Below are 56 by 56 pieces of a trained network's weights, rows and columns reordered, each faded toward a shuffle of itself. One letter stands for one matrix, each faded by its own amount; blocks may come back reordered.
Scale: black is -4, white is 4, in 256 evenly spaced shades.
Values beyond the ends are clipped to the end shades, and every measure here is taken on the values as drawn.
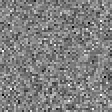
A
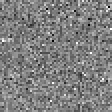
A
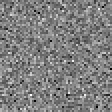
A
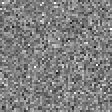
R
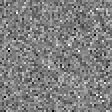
A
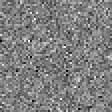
A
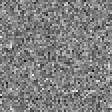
R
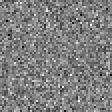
A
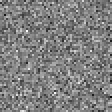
R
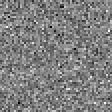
R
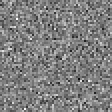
R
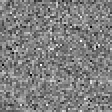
R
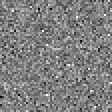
A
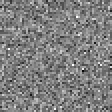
R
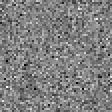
A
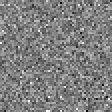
A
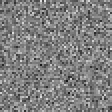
R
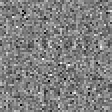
A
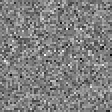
R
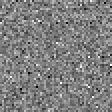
A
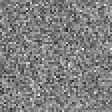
R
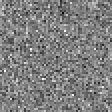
R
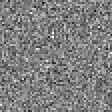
R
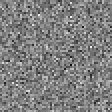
R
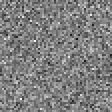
R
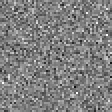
R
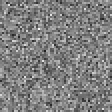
R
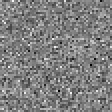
A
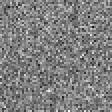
R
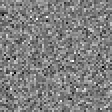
R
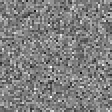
R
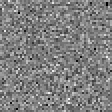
A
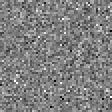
A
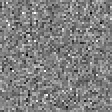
A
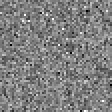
A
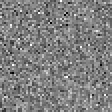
A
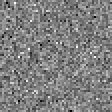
A
